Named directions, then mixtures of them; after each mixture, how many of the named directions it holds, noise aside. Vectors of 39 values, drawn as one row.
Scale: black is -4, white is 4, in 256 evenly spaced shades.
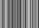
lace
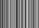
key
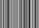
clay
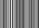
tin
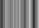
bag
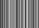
one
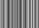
two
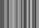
three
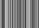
three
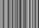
three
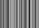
two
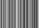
two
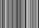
two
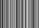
one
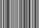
one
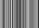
two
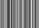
three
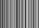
one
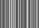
three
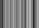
two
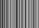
one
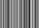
one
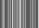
two
